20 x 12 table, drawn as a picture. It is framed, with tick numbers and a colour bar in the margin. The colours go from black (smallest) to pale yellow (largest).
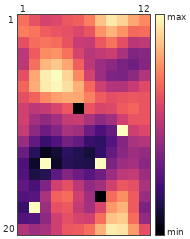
Ninth with the highest average: top left. Histogram: bell-shaped. Mirror symmetry: none. Lone odd cells: 6, 4 higher and 2 lower than their neighbours.
